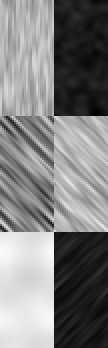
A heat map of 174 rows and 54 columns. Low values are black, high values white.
It is made of 3 by 2 panels. Panel 1,1: high, streaked downward. Panel 1,2: very low, blotchy, faint in contrast. Panel 2,1: middling, slanting down to the right, strong in contrast. Panel 2,2: high, slanting down to the right. Panel 3,1: very high, smooth, faint in contrast. Panel 3,2: very low, slanting up to the right, faint in contrast.
